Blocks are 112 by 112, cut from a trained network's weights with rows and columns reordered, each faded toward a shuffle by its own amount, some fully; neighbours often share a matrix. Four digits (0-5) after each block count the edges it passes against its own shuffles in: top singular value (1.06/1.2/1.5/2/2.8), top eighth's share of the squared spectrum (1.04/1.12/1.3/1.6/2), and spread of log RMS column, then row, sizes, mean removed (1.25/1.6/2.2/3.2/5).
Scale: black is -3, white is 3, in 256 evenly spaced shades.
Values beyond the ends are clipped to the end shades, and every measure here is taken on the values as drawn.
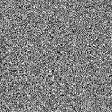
3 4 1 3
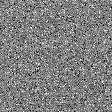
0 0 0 0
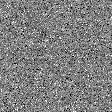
0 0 0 0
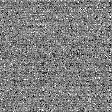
3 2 2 0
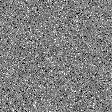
0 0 0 0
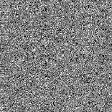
3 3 2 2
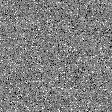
0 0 0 0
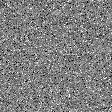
0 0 0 0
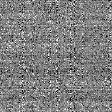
3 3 3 0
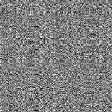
4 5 1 3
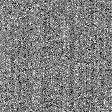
2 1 0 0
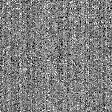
3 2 0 2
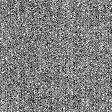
2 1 0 0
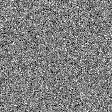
1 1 0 0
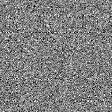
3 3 1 2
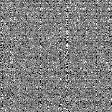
3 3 3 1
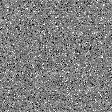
1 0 0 0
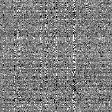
4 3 4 1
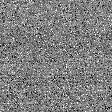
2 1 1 0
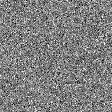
2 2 0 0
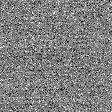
1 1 1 0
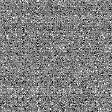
3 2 2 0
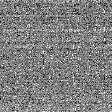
3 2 2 0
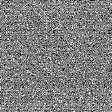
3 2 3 0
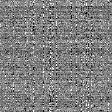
4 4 4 0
